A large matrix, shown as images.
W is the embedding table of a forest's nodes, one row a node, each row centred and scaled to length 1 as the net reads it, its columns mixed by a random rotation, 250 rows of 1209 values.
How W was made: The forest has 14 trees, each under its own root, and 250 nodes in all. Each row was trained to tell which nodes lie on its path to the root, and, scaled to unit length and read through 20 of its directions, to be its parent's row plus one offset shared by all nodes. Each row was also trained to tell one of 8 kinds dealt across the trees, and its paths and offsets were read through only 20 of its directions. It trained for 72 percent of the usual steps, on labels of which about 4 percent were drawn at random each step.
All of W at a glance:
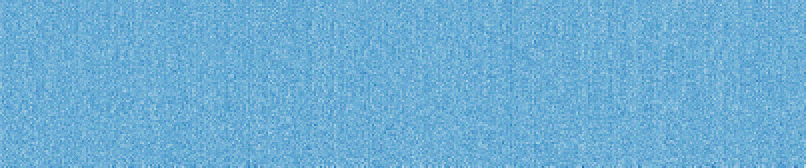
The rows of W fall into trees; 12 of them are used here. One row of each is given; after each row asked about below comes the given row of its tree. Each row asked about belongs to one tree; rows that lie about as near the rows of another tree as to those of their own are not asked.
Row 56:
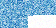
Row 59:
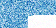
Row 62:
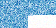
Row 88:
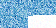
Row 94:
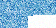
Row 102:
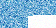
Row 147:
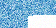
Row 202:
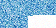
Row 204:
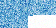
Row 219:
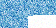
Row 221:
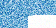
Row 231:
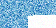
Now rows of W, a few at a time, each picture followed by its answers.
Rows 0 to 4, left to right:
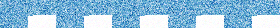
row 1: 231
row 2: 56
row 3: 59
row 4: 56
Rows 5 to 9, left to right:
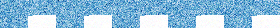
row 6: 94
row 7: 62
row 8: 219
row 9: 231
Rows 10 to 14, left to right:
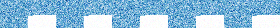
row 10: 204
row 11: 204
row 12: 147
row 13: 62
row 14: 147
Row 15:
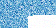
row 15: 204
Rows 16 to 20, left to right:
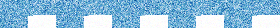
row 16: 56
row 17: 204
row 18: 231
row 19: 102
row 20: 88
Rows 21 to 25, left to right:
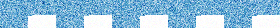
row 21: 59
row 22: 231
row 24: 102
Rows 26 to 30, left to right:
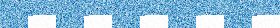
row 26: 94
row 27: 62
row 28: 94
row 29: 231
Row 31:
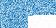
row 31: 62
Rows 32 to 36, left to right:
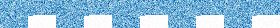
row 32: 88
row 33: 204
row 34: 102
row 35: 102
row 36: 88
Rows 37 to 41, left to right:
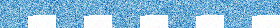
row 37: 102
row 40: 204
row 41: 147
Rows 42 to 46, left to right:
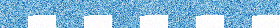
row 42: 102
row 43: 102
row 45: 56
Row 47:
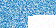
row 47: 204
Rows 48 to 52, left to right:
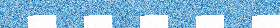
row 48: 221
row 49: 231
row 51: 59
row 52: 88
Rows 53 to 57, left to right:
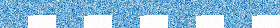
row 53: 102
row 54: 88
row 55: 62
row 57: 94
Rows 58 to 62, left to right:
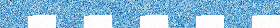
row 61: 202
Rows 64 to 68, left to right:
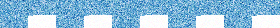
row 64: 204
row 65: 221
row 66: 204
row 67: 147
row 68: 102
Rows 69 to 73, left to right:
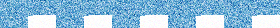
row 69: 147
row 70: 62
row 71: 56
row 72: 56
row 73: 59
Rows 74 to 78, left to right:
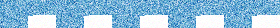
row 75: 62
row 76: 202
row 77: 102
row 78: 94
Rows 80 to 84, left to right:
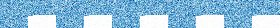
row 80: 56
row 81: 147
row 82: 88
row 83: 56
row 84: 221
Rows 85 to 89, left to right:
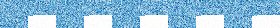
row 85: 202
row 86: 231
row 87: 231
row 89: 56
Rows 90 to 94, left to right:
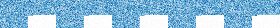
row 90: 231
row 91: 147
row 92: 147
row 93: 88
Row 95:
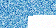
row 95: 204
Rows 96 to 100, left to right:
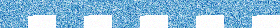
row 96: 204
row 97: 147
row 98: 147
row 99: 59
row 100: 88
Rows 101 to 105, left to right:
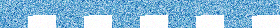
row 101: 147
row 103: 231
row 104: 231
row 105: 56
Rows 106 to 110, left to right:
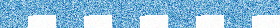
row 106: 147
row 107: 204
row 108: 204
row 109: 204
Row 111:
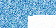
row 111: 204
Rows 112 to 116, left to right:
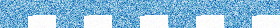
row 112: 62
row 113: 88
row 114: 62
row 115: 221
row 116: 59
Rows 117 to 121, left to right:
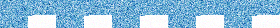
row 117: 59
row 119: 147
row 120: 202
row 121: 94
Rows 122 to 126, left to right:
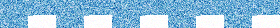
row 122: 56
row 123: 59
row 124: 88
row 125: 102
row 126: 59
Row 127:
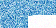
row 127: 88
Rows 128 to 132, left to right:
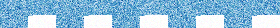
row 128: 147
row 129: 88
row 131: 202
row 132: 88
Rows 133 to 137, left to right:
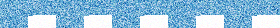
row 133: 56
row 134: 59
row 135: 62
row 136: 102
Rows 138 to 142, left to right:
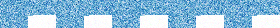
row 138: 231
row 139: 219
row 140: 221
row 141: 88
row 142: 231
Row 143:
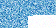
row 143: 221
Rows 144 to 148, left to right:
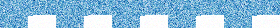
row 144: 202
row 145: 59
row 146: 204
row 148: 219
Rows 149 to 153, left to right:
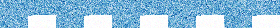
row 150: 231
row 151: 59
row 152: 202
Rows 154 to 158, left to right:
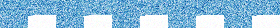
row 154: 59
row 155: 231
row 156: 204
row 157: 147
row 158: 219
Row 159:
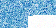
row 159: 204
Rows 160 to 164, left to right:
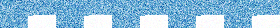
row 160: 59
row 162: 221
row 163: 204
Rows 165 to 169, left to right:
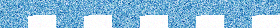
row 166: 204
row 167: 102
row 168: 147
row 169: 88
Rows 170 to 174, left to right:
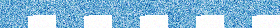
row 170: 231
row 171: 202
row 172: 94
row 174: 231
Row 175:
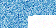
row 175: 202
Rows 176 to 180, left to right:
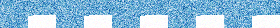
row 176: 59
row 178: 202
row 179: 147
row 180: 88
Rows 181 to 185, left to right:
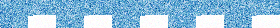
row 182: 59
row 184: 59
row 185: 62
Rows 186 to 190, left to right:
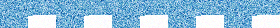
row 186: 62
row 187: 62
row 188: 56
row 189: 102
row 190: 94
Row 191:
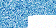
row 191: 147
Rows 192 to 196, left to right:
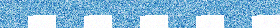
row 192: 88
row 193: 147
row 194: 59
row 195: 202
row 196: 231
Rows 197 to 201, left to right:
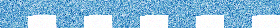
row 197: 204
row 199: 202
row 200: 56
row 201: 62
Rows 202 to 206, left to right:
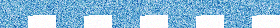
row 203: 62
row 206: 62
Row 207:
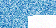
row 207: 221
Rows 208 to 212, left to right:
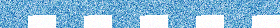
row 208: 219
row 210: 231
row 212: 94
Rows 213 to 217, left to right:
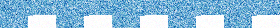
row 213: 231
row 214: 56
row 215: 231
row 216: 62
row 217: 62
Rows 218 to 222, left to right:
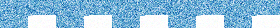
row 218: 147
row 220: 62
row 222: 102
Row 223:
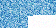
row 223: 102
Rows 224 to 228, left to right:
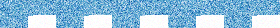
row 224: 102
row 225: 204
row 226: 62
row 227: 221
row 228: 102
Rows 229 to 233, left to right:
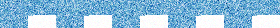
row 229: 88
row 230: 202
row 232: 88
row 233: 88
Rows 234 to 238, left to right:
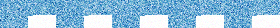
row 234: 62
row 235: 231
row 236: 202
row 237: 204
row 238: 204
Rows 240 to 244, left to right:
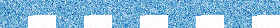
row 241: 231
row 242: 59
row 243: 56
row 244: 56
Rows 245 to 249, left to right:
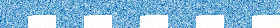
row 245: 62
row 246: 102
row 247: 94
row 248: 88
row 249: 231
